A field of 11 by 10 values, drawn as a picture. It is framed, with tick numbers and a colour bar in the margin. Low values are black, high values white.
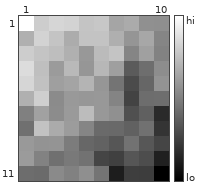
Ninth with the lowest average: bottom right. Mirror symmetry: none. Ninth with the highest average: top left. Stripes: none. Slope: up to the top left.
